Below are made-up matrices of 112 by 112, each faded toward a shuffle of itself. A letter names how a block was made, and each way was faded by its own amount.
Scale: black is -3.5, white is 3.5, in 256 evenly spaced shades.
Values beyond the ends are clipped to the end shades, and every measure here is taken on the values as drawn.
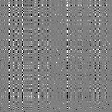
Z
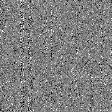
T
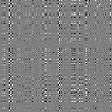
Z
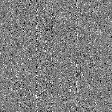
T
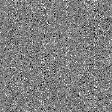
T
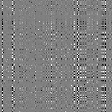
Z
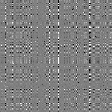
Z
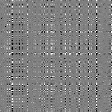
Z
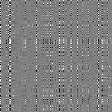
Z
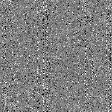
T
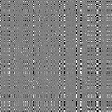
Z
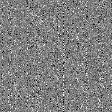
T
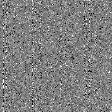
T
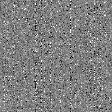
T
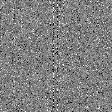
T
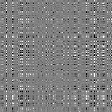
Z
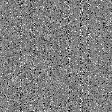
T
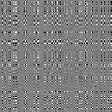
Z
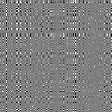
Z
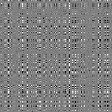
Z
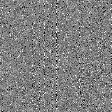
T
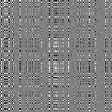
Z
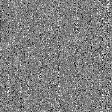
T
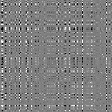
Z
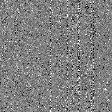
T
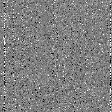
T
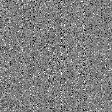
T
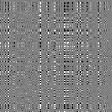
Z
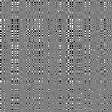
Z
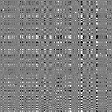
Z
